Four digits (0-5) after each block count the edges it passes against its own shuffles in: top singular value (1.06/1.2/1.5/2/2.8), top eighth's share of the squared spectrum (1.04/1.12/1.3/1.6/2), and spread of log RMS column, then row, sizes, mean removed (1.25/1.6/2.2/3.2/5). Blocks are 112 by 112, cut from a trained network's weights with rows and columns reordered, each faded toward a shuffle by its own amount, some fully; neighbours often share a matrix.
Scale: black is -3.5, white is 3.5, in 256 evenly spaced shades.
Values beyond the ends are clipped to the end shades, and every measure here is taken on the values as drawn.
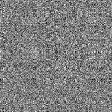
4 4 2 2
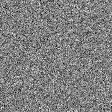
1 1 0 0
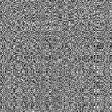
5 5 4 3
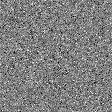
1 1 0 0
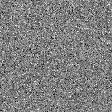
2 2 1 0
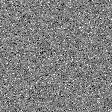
0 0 0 0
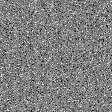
1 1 0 0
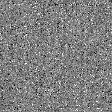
2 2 0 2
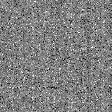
2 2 1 2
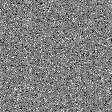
0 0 0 0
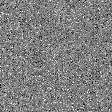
2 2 0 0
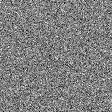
2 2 0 0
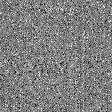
1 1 0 0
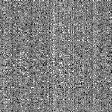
3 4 2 3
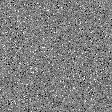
0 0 0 0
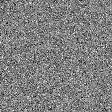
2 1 0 0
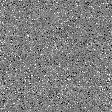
1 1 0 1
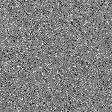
0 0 0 0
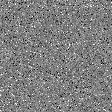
0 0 0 0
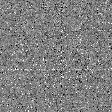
2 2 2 1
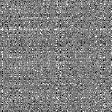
4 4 4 2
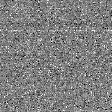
2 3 2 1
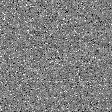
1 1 0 0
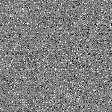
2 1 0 0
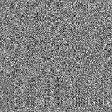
4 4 2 2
